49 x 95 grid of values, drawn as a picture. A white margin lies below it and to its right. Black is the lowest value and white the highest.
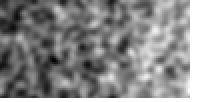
There are no lone odd cells. The field climbs toward the right. No regular stripes run through it. The field is mottled with small blotches.
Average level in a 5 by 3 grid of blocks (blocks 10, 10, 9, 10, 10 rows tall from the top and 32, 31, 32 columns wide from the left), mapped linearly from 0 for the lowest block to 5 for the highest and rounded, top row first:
0 2 4 | 1 2 5 | 1 2 5 | 0 1 4 | 0 2 5
